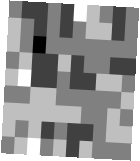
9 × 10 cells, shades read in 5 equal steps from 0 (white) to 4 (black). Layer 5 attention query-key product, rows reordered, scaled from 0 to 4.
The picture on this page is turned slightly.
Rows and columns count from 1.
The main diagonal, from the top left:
2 2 4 3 2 2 2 2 2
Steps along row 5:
down up same down up same down same up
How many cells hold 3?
20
